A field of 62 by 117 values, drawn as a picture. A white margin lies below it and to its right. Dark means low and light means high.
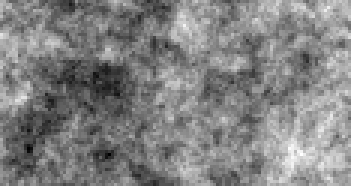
Histogram: bell-shaped. Grain: blotchy. Ninth with the highest average: bottom right.
